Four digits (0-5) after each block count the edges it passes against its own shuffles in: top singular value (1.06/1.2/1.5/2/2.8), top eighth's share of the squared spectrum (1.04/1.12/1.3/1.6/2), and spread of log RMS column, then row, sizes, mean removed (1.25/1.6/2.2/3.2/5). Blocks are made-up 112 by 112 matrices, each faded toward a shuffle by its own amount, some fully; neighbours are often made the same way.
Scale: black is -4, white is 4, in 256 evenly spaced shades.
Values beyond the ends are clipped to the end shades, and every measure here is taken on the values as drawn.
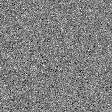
0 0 0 0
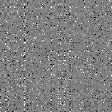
4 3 2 1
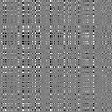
5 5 4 4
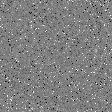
2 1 0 0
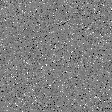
1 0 0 0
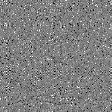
4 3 2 1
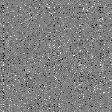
4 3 2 2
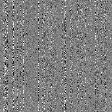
2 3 4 0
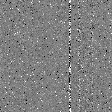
3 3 2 0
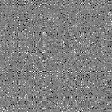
5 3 2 2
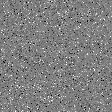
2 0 0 0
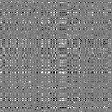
5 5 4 4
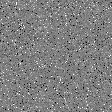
0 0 0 0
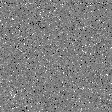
1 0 0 0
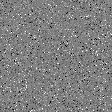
0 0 0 0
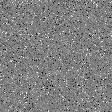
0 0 0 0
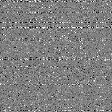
4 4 1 3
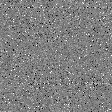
2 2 0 1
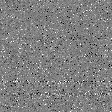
3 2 0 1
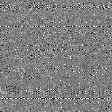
4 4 1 3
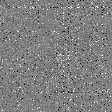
2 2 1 2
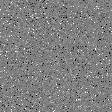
1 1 0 1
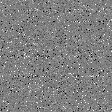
1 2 1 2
